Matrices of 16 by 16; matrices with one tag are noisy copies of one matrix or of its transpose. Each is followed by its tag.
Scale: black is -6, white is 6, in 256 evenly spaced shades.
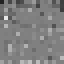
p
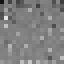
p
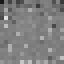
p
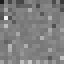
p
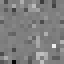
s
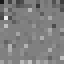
p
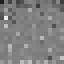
p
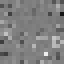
s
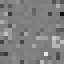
s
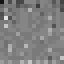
p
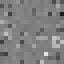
s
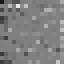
p
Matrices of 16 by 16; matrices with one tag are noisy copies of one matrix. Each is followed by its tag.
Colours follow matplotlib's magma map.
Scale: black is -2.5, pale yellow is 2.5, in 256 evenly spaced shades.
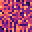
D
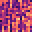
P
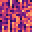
P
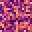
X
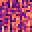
P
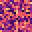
X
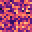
X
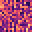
D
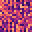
D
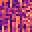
P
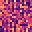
D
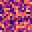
X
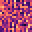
D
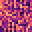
D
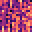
P
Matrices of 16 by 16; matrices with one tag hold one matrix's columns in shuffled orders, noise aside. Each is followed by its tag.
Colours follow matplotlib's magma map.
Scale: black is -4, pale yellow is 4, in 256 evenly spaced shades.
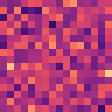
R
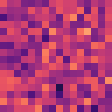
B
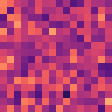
B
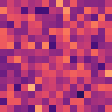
R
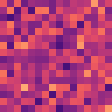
R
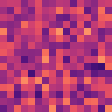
B
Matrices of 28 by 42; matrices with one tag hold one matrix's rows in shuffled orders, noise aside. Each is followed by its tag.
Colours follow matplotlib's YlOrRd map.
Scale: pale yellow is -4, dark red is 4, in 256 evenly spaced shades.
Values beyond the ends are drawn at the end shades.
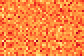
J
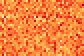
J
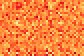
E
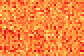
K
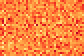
J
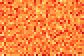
J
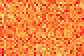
J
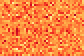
E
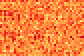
K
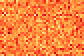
J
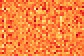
J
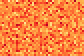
E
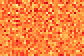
E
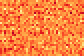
K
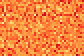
J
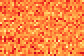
K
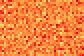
J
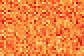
J
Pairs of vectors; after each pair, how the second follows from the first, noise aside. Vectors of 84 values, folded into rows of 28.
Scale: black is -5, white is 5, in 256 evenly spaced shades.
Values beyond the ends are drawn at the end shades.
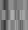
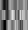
scaled up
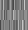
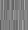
shrunk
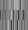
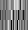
scaled up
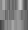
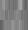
shrunk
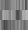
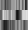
scaled up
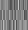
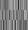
negated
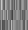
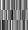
scaled up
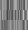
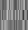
negated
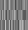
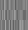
shrunk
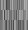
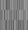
shrunk
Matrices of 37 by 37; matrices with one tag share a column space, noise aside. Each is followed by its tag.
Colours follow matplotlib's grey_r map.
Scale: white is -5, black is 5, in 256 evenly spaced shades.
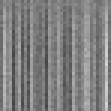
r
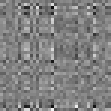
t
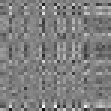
t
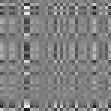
t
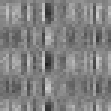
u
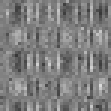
u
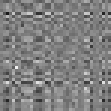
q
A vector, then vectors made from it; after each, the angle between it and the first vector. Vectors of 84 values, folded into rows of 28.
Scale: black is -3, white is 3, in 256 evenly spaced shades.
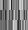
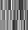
nearly opposite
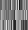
partly opposed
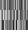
partly opposed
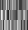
partly opposed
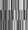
nearly parallel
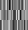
partly opposed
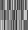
partly opposed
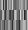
partly aligned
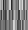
nearly parallel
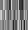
nearly opposite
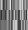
nearly parallel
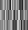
nearly opposite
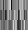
nearly parallel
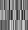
orthogonal
